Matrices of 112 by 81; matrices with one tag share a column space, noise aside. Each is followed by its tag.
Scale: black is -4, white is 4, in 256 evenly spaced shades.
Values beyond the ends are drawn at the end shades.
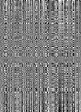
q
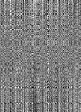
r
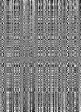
q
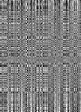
q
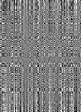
q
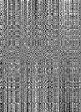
r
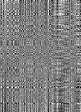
r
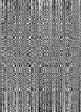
q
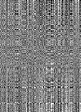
r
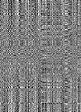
r
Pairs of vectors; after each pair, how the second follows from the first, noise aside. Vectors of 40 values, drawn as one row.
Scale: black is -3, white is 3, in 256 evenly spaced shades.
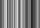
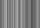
shrunk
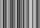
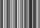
negated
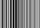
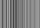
shrunk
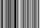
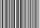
sign-scrambled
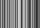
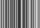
negated
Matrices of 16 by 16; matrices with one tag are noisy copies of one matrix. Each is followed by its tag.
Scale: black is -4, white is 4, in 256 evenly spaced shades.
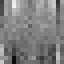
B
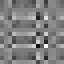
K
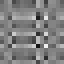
K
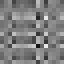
K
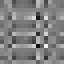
K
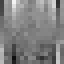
B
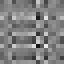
K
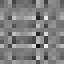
K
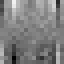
B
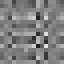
K
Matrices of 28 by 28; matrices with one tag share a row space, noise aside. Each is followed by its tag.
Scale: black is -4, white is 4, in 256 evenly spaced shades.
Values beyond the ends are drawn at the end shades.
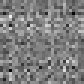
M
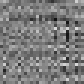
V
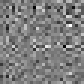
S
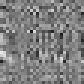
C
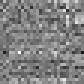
V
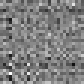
M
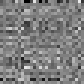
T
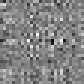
C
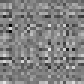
M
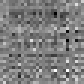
V
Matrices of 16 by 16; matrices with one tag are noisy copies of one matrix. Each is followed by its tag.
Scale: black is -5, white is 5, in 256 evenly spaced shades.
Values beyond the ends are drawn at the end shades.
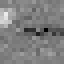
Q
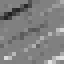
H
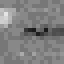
Q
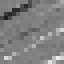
H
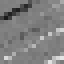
H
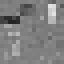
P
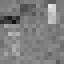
P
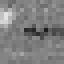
Q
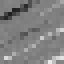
H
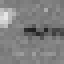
Q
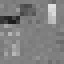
P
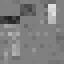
P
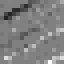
H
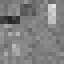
P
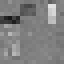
P
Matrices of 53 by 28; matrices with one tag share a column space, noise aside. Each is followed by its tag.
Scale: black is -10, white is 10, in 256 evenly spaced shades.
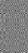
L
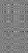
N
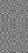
L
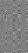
L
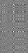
N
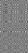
N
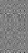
L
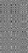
N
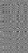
N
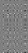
L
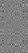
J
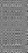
J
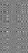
N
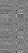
L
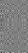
L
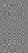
J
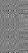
L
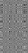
N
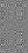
J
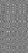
N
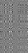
N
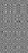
N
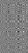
N
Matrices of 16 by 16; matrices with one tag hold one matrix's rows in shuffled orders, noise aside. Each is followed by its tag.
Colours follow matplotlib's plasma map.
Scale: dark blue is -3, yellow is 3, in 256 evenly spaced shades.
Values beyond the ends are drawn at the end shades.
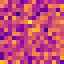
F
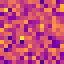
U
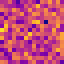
F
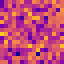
F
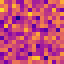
F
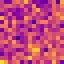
F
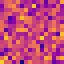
U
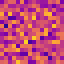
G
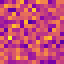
G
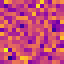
U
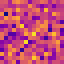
G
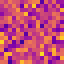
U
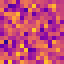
G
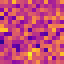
F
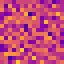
G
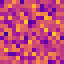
G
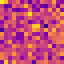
F
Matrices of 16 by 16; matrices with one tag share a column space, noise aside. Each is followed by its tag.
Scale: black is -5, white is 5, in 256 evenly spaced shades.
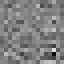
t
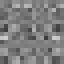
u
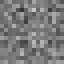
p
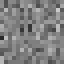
u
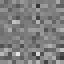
t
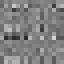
u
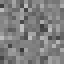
u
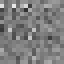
u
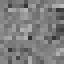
u
